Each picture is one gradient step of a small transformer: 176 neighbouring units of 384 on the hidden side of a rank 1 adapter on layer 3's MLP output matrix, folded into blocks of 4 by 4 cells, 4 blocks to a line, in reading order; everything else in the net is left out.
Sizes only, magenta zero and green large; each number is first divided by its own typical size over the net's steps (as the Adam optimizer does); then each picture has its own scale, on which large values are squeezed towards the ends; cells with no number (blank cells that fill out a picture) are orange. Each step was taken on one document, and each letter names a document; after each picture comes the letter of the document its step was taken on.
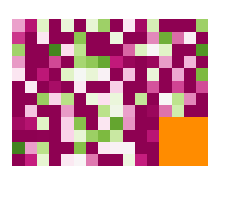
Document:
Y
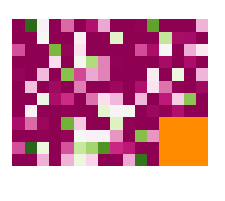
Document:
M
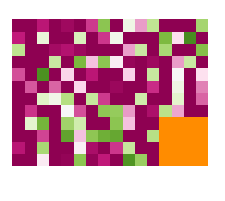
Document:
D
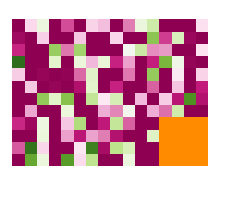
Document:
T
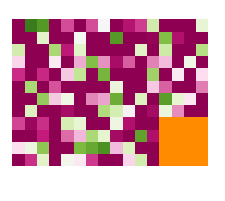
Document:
M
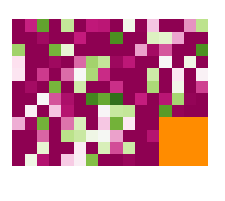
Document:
Y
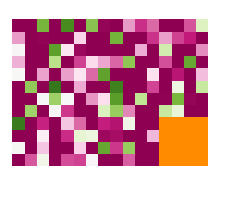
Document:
Y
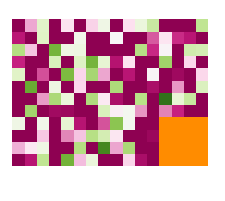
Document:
T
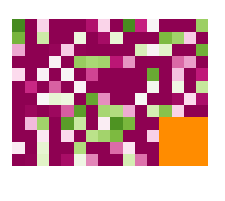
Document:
D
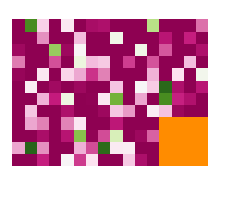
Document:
M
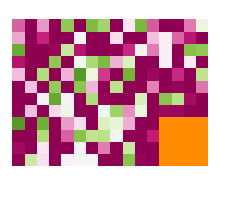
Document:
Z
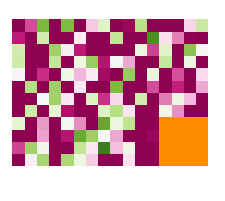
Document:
Z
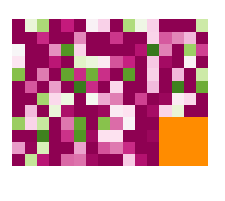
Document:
Y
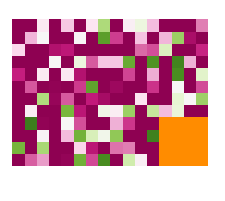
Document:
D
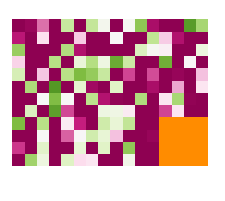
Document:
Z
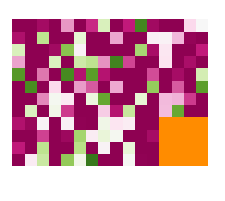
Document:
Z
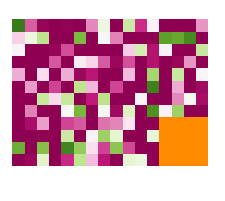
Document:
D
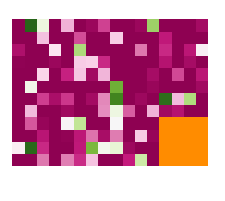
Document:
M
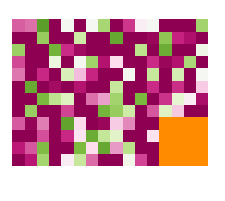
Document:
T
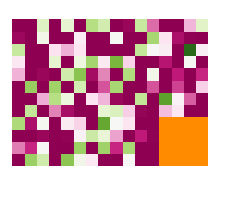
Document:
Z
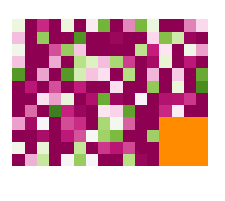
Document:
Y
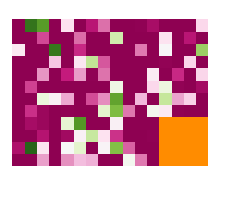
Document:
M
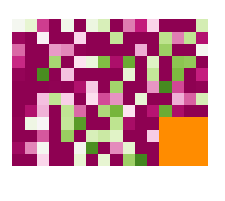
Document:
D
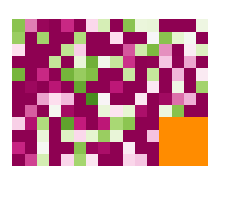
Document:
Z
